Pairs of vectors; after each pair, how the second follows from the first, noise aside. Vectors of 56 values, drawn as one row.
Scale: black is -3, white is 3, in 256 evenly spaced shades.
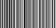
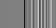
partly zeroed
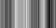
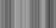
shrunk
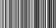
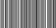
partly zeroed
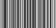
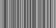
shrunk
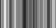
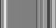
partly zeroed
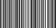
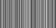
shrunk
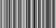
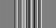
partly zeroed
